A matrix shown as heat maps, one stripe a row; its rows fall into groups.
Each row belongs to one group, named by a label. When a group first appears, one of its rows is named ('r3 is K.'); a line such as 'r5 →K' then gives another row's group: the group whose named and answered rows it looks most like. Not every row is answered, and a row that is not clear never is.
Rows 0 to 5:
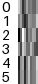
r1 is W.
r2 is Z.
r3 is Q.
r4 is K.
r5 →K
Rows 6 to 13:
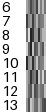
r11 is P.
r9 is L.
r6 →P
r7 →K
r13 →Q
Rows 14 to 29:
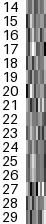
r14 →L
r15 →Z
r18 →K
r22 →Q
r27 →P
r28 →K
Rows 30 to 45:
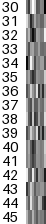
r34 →Z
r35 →W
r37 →L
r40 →W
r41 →W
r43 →Z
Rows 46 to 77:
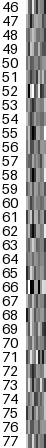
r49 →Q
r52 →Q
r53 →W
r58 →W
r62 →W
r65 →Z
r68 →Z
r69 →Q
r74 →L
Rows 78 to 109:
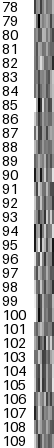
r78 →K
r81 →Q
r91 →Q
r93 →P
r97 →Q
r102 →P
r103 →L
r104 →L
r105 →L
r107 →Z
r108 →Q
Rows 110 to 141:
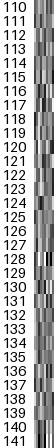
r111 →K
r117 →L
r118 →Z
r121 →L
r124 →W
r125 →Z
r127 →Q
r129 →K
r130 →P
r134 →P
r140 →P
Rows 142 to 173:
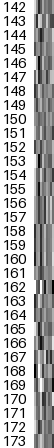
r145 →K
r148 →Z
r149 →Q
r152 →K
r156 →P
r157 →P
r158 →K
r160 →K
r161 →W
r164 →K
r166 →W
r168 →Z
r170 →L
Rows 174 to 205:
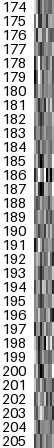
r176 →Q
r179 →Z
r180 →Z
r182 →W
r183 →K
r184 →L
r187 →W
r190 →P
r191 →Z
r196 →Q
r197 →K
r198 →P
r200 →W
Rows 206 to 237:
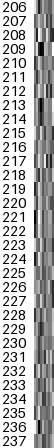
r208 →Q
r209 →W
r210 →Z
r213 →W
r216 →Q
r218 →L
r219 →Z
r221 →Z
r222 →Z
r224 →Z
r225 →L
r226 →Q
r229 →W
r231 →P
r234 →L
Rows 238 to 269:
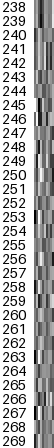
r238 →W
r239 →W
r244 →L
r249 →Q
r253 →Z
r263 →Z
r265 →Q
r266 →P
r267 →Z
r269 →Z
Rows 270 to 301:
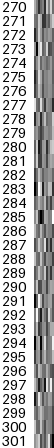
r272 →Z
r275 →Z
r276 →Z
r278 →K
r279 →W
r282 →Z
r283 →Z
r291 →Z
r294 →K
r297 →P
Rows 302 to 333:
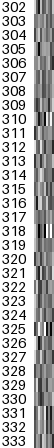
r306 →Q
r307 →L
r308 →L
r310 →P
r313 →K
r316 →Q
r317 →P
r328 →K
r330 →W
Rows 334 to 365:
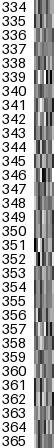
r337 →Z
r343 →K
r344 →L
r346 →L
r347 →P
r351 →Z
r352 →L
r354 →K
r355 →K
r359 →W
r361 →K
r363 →Q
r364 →P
